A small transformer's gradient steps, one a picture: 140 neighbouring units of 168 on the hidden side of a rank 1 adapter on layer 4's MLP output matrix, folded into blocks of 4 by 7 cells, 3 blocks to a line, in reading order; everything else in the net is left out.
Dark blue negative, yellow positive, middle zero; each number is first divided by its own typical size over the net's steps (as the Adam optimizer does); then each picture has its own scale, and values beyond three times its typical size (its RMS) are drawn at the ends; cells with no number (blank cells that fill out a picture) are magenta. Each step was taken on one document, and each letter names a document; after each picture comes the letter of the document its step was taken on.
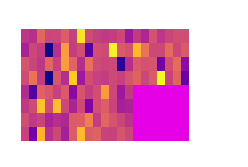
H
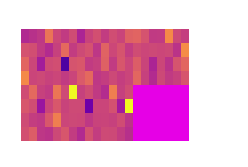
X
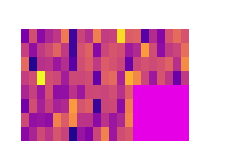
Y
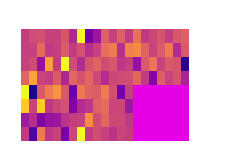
H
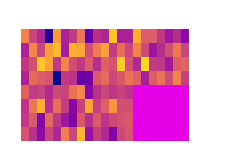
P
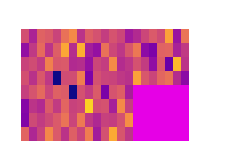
X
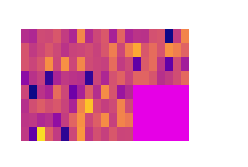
H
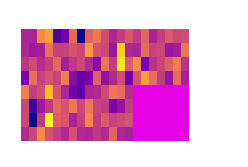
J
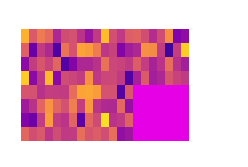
J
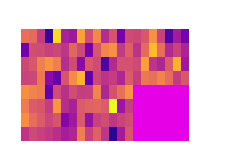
P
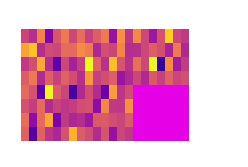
J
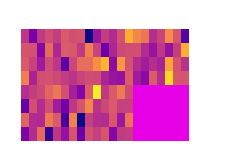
P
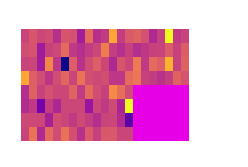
X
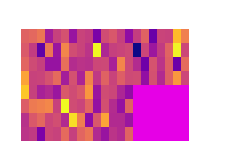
P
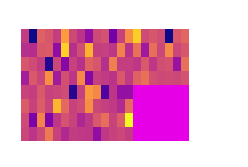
X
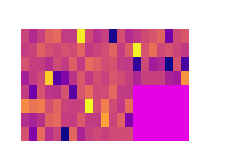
H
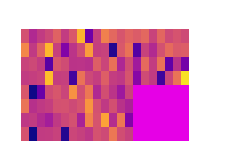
H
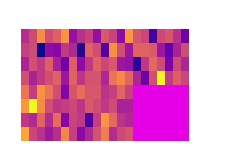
P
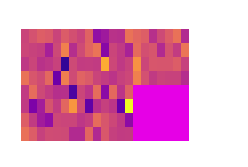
X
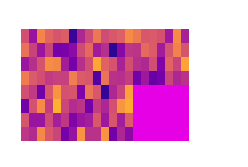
P
